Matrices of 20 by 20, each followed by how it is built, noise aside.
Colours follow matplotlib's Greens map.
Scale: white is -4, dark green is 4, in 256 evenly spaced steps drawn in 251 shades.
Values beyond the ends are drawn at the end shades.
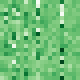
uneven columns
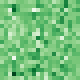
uneven columns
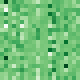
uneven columns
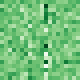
uneven columns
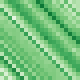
Toeplitz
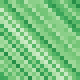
Toeplitz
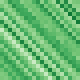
Toeplitz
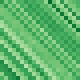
Toeplitz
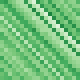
Toeplitz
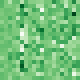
uneven columns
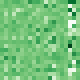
uneven columns
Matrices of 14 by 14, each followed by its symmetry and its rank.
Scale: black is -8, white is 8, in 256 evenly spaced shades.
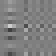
neither, rank one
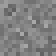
symmetric, full rank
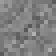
symmetric, full rank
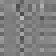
neither, rank two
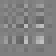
symmetric, rank one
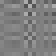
neither, rank one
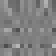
neither, rank two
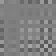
symmetric, rank one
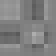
symmetric, rank one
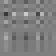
neither, rank one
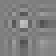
symmetric, rank one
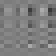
neither, rank one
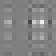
neither, rank one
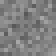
symmetric, full rank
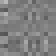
neither, rank two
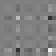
symmetric, rank one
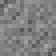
symmetric, full rank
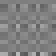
neither, rank one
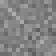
symmetric, full rank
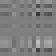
neither, rank one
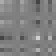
symmetric, rank one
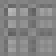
symmetric, rank one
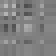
symmetric, rank one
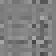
neither, rank two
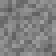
symmetric, full rank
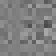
neither, rank two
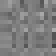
neither, rank two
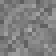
symmetric, full rank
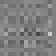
neither, rank two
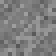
symmetric, full rank
